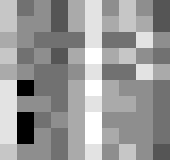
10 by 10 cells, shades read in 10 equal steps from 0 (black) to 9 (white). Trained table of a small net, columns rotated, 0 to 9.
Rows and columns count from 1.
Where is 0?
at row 6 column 2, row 8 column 2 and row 9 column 2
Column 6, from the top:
8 8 8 9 8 9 8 9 9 8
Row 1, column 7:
5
